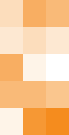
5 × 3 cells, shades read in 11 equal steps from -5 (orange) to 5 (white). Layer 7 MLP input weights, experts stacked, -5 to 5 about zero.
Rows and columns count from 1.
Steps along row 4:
same up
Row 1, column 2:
-2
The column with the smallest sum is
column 2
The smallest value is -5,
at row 5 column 3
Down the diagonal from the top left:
2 2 5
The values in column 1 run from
-2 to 4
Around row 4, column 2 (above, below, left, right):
4 -4 -1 0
